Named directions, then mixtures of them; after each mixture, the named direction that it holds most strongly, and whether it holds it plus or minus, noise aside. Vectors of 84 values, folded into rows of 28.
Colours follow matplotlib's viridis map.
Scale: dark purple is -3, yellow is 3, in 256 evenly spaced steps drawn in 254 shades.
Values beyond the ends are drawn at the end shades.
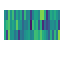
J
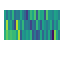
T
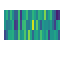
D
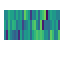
J, plus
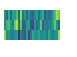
D, minus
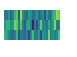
D, minus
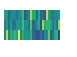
J, minus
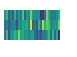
J, minus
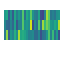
J, minus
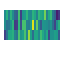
D, plus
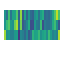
D, minus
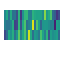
D, plus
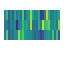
J, minus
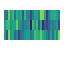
J, plus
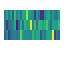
T, minus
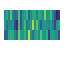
D, plus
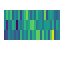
T, minus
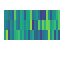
J, minus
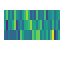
T, minus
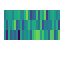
T, minus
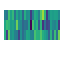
J, plus
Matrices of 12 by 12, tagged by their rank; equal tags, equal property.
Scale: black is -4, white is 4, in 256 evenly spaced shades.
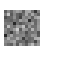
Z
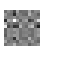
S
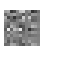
S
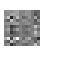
S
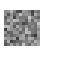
Z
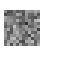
Z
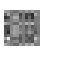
S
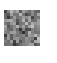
Z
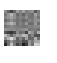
S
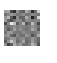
S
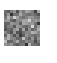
Z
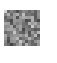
Z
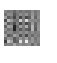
S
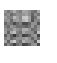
S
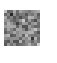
Z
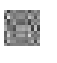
S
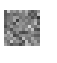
Z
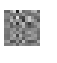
S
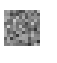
Z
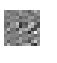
S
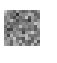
Z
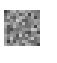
Z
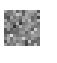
Z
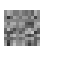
S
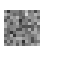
Z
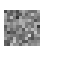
Z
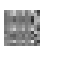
S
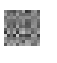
S
